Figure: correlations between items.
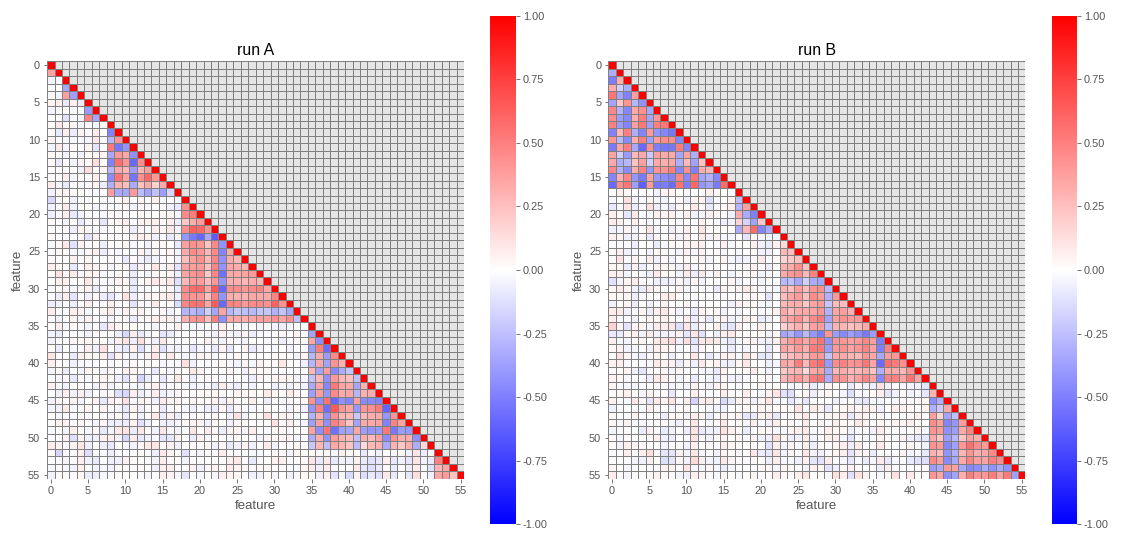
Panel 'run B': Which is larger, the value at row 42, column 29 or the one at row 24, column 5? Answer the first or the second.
the second
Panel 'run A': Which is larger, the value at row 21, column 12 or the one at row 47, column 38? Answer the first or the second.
the second
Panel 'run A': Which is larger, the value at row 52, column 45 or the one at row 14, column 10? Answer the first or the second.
the second
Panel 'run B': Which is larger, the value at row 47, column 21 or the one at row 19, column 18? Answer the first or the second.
the second
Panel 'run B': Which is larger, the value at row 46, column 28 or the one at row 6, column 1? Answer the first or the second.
the first
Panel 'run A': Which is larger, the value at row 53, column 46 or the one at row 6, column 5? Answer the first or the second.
the first
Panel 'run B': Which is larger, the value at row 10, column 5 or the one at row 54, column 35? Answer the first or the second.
the second
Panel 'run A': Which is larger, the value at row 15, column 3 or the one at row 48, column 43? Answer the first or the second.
the second
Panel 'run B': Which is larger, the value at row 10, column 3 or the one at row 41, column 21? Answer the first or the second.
the first
